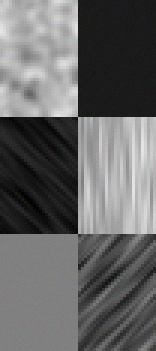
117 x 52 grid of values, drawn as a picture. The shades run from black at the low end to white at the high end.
The table splits into 3 rows of 2 panels. Panel 1,1: high, blotchy. Panel 1,2: very low, flat. Panel 2,1: very low, slanting down to the right, faint in contrast. Panel 2,2: high, streaked downward. Panel 3,1: middling, flat. Panel 3,2: low, slanting up to the right.
